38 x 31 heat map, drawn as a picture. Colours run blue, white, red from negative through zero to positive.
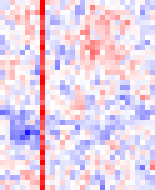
Histogram: skewed, a long tail of high values. Average level on the scale: 50%. Odd lines: column 9. Grain: streaks running down.
